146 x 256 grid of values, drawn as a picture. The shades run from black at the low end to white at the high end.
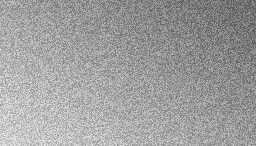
No single row or column stands out from its neighbours. The ninth with the highest average is the bottom left. The field climbs toward the bottom left. The values follow a bell shape.
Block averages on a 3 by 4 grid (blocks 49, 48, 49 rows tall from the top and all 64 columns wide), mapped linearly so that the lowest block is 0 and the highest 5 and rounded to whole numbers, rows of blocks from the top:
3 2 1 0 / 4 3 2 1 / 5 4 3 2
